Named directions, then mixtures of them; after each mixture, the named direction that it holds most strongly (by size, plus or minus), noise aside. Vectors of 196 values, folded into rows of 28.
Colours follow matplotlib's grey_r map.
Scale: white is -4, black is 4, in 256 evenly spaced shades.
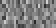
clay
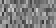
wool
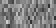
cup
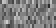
cup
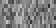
cup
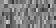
cup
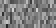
wool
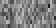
cup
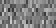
wool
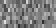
clay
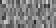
clay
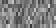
cup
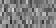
wool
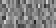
clay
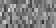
wool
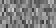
wool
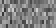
wool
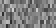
wool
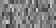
cup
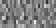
clay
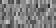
cup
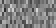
wool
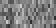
cup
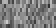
cup
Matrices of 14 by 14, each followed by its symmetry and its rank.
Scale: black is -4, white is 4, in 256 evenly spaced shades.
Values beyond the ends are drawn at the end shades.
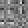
antisymmetric, rank two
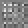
symmetric, rank two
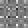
symmetric, rank two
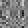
neither, rank two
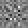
antisymmetric, rank two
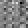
neither, rank two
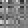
antisymmetric, rank two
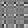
symmetric, rank one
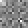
symmetric, rank three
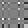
symmetric, rank one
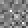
symmetric, rank three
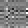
neither, rank two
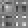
symmetric, rank two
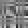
antisymmetric, rank two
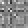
symmetric, rank three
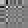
symmetric, rank one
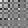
symmetric, rank one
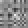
symmetric, rank two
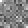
symmetric, rank three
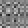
neither, rank two
